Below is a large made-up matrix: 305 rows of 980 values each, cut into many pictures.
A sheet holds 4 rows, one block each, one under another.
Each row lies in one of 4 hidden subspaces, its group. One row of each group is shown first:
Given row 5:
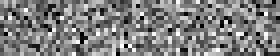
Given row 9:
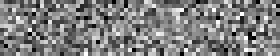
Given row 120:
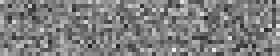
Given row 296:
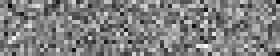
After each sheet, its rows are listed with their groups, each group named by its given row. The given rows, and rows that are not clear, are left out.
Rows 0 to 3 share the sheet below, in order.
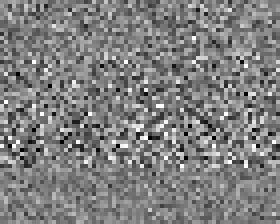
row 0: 120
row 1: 9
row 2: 9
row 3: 120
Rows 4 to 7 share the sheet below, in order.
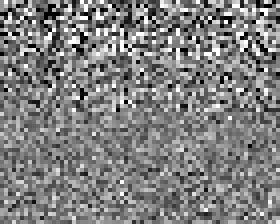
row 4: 5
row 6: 9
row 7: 296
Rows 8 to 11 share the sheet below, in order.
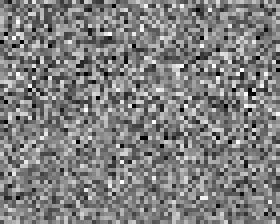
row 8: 296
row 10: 9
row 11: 120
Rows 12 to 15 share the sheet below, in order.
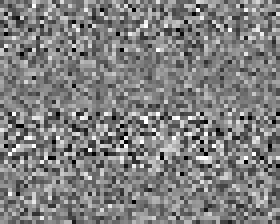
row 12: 9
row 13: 9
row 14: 296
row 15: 296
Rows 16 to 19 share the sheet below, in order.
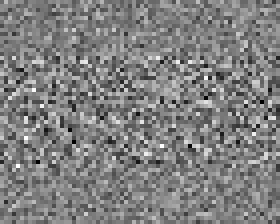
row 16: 5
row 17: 296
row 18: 9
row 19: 296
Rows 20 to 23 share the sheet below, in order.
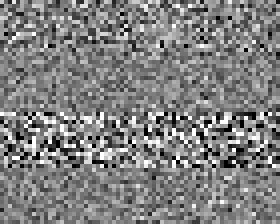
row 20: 296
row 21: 296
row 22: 296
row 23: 120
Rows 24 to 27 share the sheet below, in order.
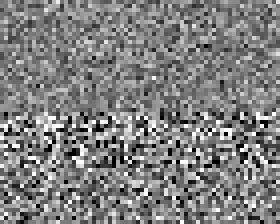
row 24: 296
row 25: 120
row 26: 5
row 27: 9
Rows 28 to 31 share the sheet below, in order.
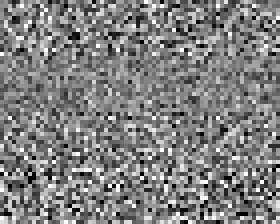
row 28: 120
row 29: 120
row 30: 120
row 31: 120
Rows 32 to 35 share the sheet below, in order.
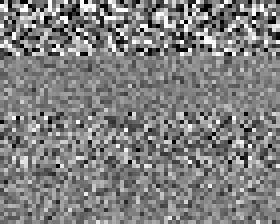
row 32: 9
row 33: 296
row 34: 9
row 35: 5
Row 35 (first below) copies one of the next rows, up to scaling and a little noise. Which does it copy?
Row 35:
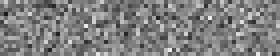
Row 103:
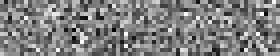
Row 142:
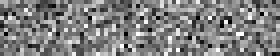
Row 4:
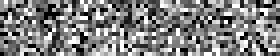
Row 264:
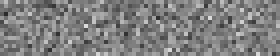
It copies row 264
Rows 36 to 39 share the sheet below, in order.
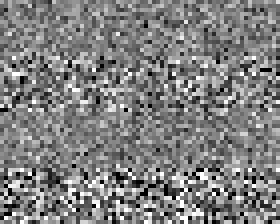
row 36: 9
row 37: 120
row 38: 5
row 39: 9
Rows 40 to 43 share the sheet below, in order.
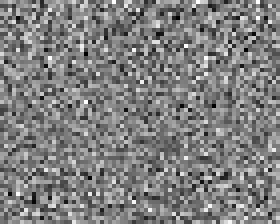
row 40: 9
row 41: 120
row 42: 296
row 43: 296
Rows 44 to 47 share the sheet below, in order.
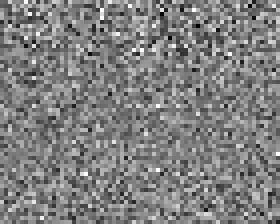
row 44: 120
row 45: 9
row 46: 5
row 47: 296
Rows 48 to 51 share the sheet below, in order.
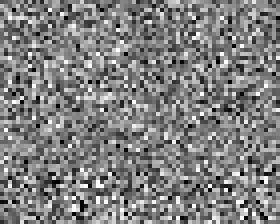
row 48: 120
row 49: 296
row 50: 9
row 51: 5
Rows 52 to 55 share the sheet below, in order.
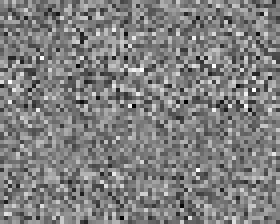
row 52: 5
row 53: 9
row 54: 120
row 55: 9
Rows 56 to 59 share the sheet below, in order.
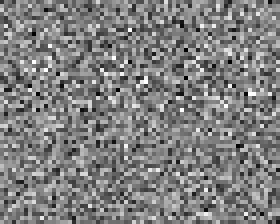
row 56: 296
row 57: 9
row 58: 5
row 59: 296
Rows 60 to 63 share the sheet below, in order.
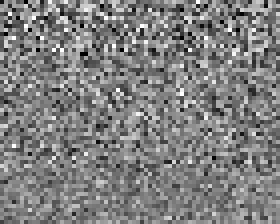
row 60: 9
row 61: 9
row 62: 5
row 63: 5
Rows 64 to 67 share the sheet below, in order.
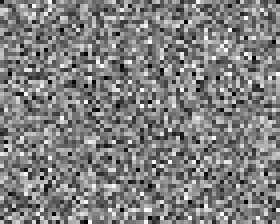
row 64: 9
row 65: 120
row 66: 296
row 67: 9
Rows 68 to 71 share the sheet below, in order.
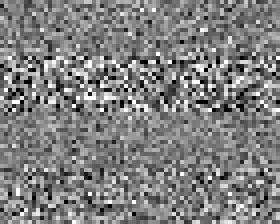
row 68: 120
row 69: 296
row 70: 5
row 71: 296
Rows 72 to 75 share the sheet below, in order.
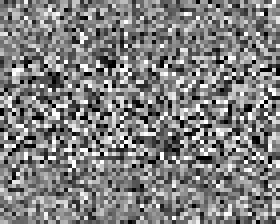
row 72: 5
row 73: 120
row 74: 296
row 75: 120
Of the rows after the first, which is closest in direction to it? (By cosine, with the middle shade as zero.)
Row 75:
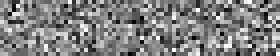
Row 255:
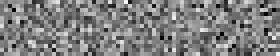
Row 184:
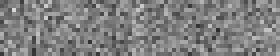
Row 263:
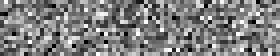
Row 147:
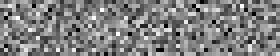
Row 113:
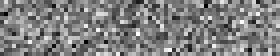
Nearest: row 255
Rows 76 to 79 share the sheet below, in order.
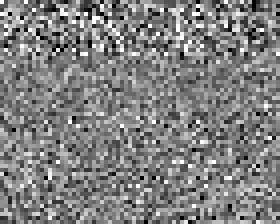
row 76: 9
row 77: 120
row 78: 120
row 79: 120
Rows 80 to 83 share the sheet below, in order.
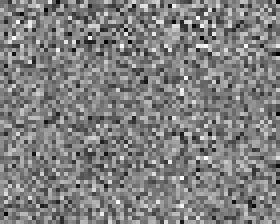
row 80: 296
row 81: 9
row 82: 296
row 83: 9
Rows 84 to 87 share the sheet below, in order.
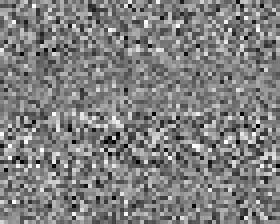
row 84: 9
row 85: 5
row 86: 9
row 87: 5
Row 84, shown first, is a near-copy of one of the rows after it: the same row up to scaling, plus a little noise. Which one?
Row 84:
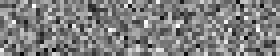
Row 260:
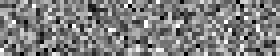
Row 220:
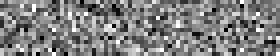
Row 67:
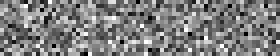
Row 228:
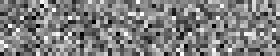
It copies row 260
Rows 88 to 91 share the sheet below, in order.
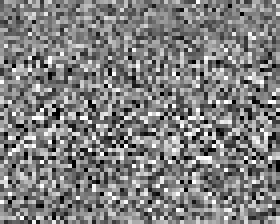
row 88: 9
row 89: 120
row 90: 296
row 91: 9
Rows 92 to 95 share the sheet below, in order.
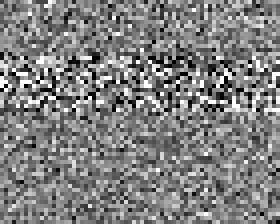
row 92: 120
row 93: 5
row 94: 296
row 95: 296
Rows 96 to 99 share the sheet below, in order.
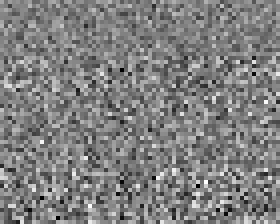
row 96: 120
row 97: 120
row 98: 120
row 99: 120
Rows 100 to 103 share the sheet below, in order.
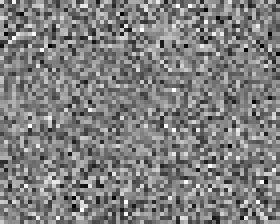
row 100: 296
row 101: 120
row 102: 120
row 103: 5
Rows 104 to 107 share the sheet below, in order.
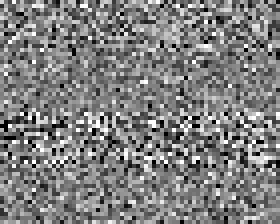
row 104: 296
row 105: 9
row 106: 9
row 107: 9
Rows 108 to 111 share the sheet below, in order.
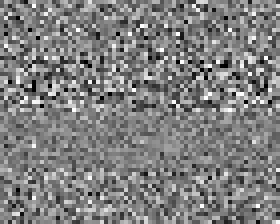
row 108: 9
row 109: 296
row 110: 296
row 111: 296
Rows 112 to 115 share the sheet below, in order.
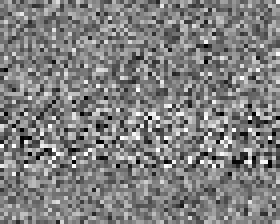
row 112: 296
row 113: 5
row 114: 5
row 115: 9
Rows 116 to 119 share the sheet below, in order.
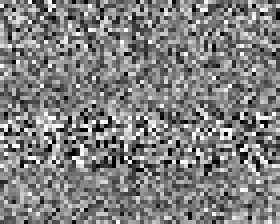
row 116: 120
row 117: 9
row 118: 5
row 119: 5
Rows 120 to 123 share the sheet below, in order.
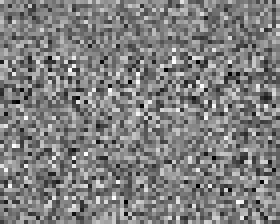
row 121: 120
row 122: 5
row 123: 5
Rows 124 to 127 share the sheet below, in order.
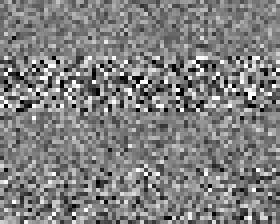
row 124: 296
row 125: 9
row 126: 9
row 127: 5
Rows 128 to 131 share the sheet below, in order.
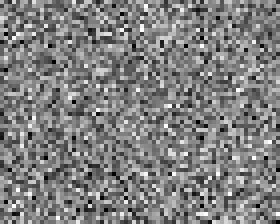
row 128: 296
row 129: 5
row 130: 120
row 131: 296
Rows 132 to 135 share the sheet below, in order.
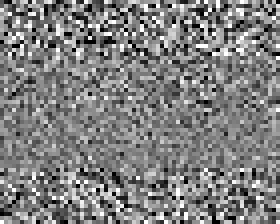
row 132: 296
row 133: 296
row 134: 120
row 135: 9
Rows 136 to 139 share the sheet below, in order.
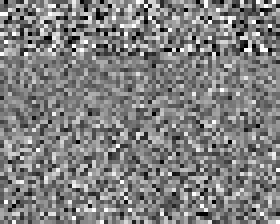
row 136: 5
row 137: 120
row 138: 9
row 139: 296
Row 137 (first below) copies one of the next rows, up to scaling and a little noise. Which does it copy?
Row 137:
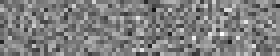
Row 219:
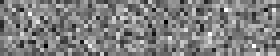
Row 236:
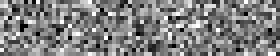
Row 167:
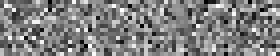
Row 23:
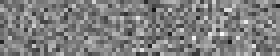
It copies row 23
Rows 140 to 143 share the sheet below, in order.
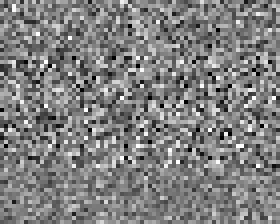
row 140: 120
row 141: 9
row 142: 5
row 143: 5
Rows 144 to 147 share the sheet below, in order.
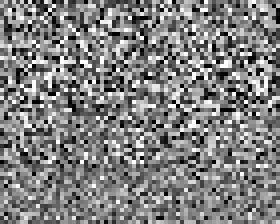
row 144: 120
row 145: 296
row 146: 120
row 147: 9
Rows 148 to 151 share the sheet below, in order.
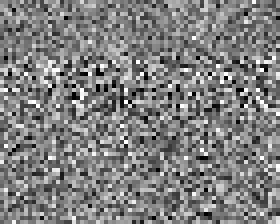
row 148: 120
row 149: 5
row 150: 296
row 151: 296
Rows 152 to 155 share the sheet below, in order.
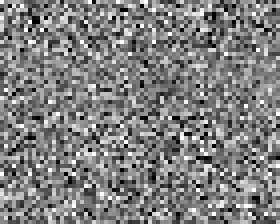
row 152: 120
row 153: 296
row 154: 296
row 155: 120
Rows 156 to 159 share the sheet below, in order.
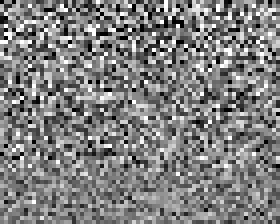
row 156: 296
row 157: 296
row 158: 296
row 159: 296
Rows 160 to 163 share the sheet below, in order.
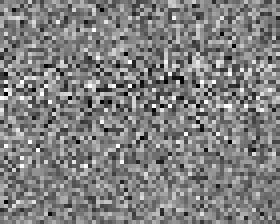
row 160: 120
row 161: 296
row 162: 9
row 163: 296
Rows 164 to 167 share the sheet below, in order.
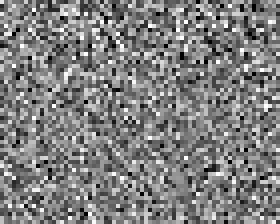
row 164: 9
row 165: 120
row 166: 9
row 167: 120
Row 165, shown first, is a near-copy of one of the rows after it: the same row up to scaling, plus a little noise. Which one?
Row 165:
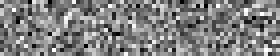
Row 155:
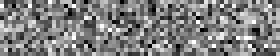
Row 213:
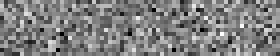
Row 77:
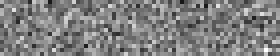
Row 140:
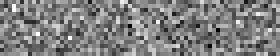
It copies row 77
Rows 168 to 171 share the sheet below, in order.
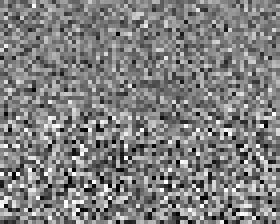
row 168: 9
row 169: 296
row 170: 5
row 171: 120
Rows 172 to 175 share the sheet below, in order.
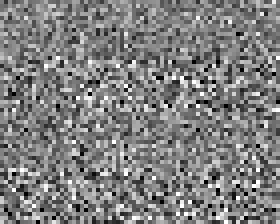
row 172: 5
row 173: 296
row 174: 5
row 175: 9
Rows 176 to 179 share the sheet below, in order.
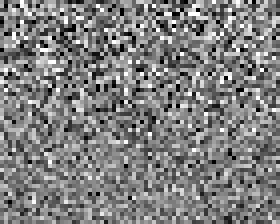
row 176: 120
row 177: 5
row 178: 120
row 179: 296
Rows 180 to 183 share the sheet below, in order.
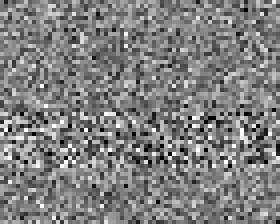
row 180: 5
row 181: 120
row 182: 9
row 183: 9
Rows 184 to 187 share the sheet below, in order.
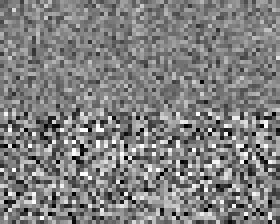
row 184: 120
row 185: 296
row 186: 5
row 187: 296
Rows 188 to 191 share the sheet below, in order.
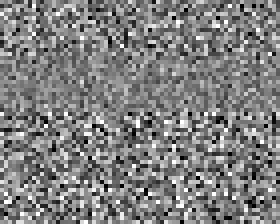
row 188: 9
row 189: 9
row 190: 120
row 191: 9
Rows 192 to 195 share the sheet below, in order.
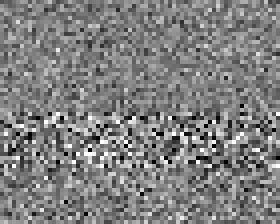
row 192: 296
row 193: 5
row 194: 296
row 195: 120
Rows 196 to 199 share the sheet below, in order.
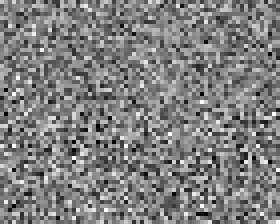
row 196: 296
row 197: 296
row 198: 5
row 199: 296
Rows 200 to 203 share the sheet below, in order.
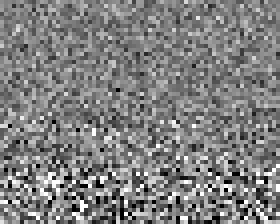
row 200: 9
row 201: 120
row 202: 9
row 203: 5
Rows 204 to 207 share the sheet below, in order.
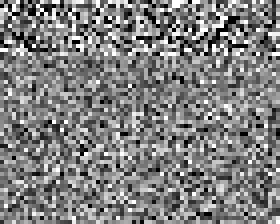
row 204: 120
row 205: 296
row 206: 5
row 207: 296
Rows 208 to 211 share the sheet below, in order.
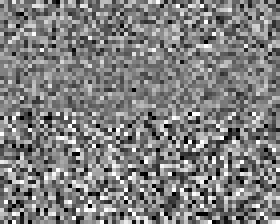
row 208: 296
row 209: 296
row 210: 120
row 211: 296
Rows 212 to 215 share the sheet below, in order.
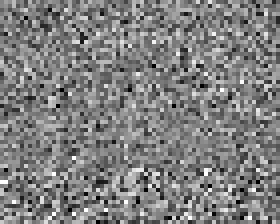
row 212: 5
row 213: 120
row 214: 5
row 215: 5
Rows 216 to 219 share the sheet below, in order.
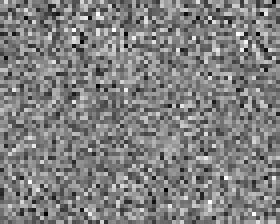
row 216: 5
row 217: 5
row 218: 296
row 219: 120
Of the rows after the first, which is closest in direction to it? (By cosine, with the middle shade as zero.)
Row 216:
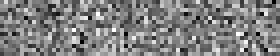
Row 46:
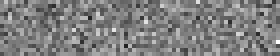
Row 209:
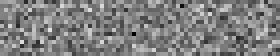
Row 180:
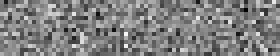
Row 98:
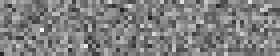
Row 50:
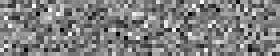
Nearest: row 46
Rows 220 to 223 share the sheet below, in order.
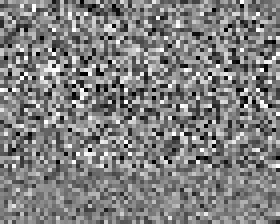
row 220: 9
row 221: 5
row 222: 296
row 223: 296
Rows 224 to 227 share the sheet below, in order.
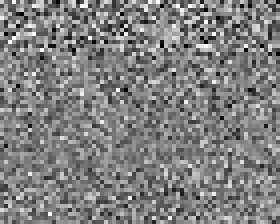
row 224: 296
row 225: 9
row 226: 120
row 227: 296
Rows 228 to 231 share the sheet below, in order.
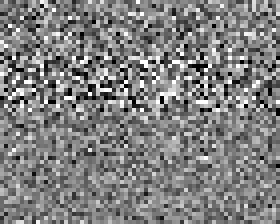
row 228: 9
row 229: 296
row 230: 296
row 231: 9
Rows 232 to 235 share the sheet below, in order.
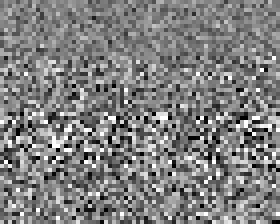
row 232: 9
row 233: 5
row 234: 120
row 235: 296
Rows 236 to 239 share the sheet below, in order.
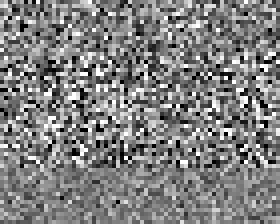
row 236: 120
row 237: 5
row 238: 5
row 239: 9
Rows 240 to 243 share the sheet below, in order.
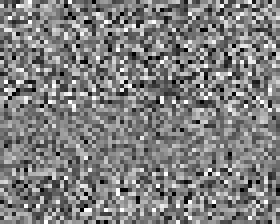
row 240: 120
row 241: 296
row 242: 120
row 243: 5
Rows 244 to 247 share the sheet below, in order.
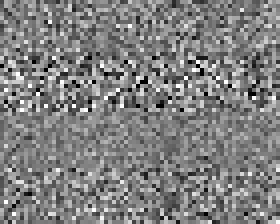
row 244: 120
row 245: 9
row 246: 296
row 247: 296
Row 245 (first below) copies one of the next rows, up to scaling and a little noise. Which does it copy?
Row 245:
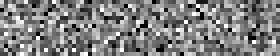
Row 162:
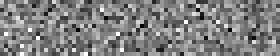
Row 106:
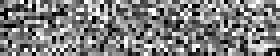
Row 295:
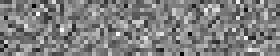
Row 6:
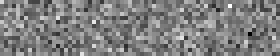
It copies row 162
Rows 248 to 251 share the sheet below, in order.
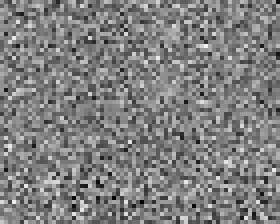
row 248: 296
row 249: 296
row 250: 296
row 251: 5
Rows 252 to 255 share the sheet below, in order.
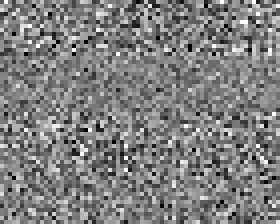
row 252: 5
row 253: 9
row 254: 5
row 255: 120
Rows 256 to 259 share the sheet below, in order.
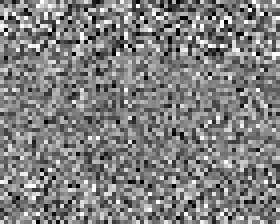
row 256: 5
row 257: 5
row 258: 296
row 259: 9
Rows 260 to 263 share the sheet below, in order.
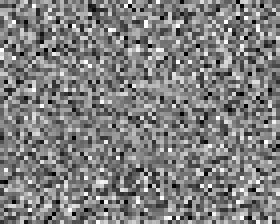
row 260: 9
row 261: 296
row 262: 120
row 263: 5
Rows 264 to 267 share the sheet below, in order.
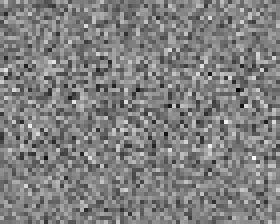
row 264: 5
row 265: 5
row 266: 120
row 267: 5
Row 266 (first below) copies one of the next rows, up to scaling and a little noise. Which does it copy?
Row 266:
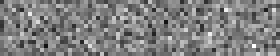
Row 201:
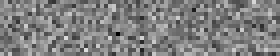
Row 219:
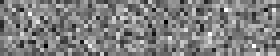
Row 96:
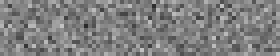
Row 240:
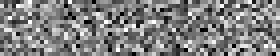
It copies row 219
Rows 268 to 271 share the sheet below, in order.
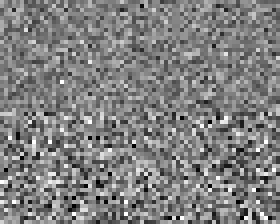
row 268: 120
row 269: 296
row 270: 296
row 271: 5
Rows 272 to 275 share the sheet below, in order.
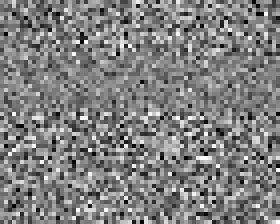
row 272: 5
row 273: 9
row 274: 296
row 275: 296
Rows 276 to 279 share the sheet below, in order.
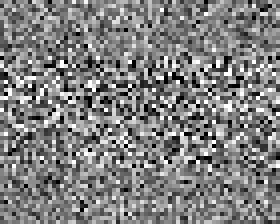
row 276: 120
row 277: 296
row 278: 296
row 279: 5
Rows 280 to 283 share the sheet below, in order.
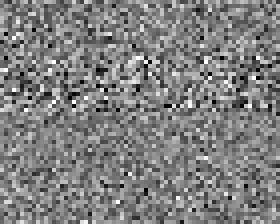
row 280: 296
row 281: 5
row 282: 296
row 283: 9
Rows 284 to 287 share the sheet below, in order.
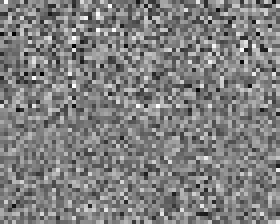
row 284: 5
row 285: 9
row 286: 296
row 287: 296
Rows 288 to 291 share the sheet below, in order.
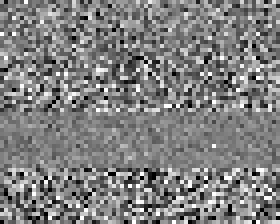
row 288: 5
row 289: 5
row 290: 9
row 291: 120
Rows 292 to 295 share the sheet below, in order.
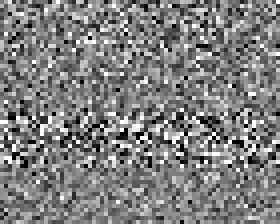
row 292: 296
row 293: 9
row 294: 9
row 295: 9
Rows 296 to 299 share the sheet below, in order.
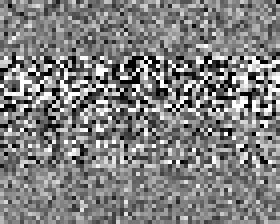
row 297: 5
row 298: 5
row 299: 5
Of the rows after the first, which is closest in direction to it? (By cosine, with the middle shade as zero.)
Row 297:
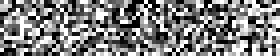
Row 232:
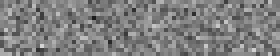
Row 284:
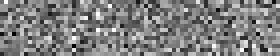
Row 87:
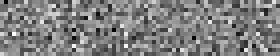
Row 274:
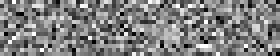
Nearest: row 284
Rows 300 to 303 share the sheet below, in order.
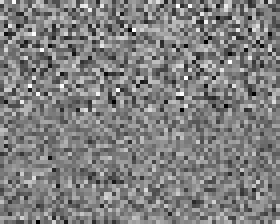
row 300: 296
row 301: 9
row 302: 296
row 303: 9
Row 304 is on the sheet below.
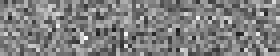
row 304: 5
